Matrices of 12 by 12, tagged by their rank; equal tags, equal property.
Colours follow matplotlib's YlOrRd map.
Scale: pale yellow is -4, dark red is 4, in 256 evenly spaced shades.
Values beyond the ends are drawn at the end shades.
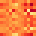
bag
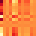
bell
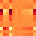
bell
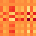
bell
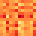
bag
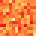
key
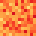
key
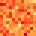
key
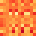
bag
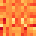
bag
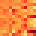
bag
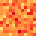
key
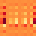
bell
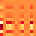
bell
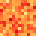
key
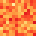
key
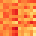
bag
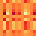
bell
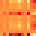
bell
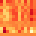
bag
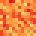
key
